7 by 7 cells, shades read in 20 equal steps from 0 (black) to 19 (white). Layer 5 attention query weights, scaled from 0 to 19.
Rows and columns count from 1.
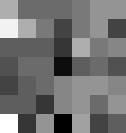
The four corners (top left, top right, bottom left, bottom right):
13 11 19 7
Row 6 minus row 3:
0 0 -3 6 -2 -1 1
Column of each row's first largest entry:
1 1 5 2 5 5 1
